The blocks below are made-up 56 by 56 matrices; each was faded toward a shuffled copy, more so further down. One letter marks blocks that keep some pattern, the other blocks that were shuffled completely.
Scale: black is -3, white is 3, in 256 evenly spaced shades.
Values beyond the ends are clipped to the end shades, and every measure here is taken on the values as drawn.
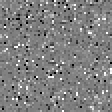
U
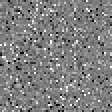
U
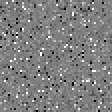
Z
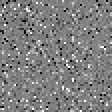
U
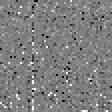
U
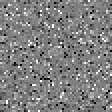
U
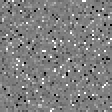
Z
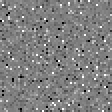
Z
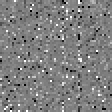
U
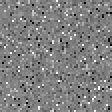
Z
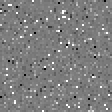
Z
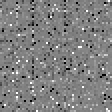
U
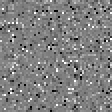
U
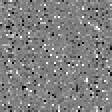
U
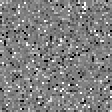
Z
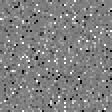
Z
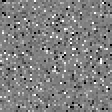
Z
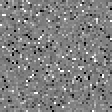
Z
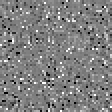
U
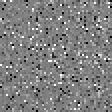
U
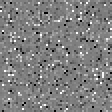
U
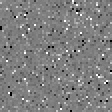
Z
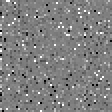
U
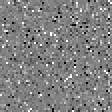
U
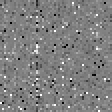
U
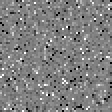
Z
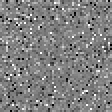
U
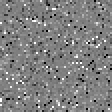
Z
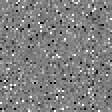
U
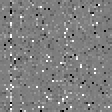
U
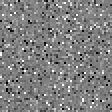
Z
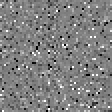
U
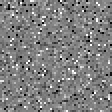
Z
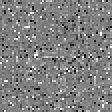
U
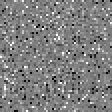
U
